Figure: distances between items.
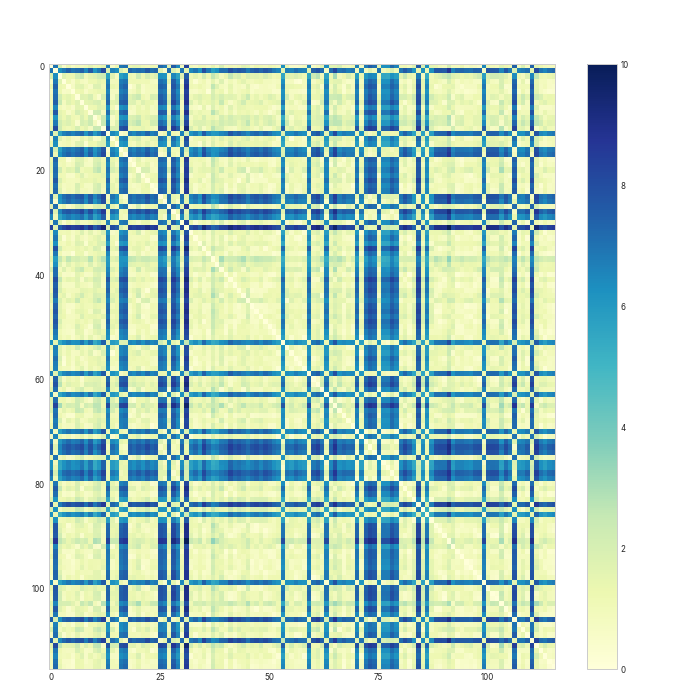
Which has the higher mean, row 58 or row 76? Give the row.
76
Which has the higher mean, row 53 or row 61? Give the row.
53
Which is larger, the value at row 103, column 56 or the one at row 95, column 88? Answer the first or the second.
the first
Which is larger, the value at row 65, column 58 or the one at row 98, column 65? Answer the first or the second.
the first
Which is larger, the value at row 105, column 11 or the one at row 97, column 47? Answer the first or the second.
the first
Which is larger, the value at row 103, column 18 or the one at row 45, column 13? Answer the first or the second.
the second
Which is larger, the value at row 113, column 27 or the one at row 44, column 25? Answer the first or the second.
the second
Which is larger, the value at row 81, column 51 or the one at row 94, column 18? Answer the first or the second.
the first
